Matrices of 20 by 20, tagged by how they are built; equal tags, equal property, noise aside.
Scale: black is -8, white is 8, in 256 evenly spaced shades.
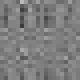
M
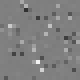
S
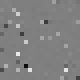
S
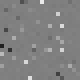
S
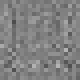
M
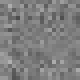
M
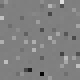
S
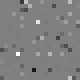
S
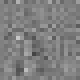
M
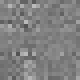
M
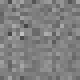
M
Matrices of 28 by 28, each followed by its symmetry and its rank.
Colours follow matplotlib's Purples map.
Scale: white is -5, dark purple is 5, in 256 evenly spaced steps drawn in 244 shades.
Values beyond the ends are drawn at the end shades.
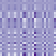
neither, rank one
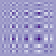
symmetric, rank one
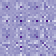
symmetric, rank three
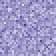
symmetric, full rank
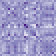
symmetric, rank three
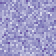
neither, full rank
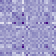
symmetric, rank three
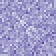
symmetric, full rank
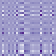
neither, rank one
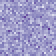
neither, full rank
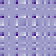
symmetric, rank one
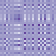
symmetric, rank one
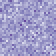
symmetric, full rank
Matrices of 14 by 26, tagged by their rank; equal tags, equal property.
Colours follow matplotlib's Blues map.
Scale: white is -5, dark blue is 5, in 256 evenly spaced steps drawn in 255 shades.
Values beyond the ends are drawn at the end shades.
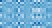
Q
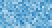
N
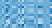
Q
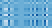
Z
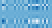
Z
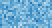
N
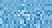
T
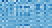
T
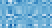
Q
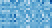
T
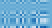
Z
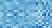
T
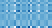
Z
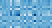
Q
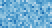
N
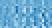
T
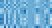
Q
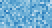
N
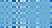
Z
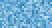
N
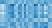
Q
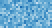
N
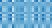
Z
